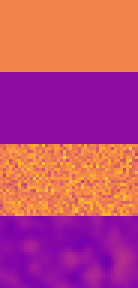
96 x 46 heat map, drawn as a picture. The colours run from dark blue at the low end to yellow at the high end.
The table splits into 4 rows of 1 panel. Panel 1,1: high, flat. Panel 2,1: low, flat. Panel 3,1: high, fine-grained. Panel 4,1: low, blotchy, faint in contrast.
